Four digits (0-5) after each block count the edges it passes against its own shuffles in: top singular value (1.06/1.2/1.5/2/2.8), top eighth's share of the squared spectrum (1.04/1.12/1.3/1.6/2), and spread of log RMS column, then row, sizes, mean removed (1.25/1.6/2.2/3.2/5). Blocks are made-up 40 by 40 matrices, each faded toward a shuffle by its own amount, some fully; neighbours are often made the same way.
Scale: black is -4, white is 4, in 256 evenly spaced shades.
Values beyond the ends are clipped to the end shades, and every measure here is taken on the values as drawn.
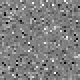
1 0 0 0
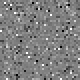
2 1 0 0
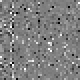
3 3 2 0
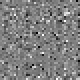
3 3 1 1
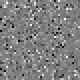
1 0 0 0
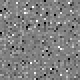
0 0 0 0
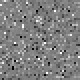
0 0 0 0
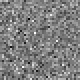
0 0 0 0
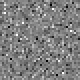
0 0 0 0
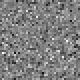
1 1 0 0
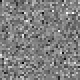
3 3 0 1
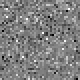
0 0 0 0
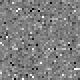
2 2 0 1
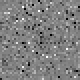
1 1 1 0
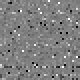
1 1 0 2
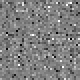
1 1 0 1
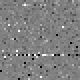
3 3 0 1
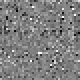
2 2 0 1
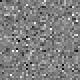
3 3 1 1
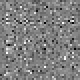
3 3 1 1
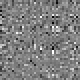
4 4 2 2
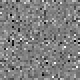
3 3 1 1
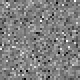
1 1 0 0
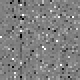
2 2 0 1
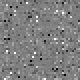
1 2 0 0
